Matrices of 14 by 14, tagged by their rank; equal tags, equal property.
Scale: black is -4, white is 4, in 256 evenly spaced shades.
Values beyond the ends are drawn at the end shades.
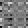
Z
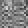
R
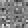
R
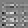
Z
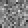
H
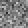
H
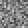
H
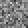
H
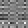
Z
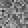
H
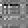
Z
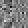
R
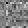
R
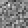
H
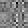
Z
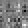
R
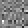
R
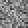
H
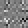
R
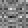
Z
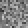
H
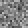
H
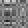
Z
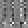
Z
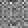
R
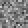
H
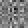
Z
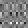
Z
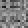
R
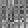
R
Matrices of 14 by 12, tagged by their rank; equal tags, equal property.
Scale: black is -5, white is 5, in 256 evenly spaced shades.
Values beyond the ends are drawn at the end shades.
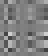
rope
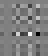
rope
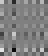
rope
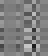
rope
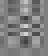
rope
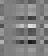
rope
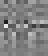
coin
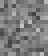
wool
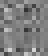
coin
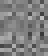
coin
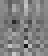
coin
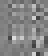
coin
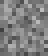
wool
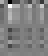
rope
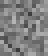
wool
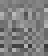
coin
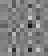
coin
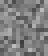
wool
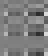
rope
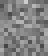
wool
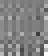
coin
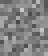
wool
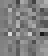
coin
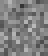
wool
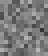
wool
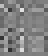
coin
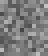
wool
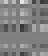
rope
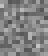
wool
